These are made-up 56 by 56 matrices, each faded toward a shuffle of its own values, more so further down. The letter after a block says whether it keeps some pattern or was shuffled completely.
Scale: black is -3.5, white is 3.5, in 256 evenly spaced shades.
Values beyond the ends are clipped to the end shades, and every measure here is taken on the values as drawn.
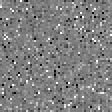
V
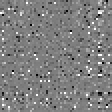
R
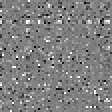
R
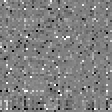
R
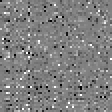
R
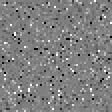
V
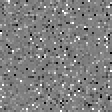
V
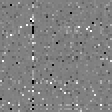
R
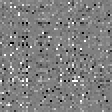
R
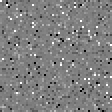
V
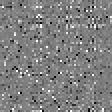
R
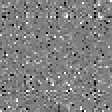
R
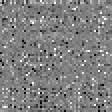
R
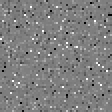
V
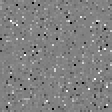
V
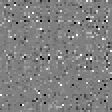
R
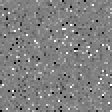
V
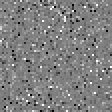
V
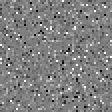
V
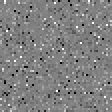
V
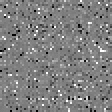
R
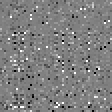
R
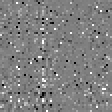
R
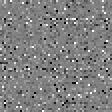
R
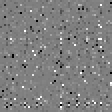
R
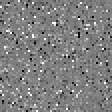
V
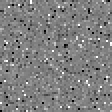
V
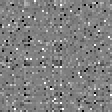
R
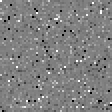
V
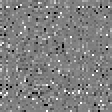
R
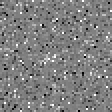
V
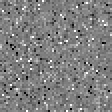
V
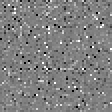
R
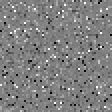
V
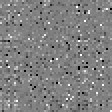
R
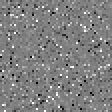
V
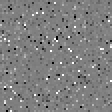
V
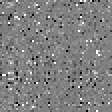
R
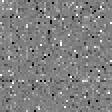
R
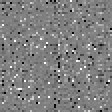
R
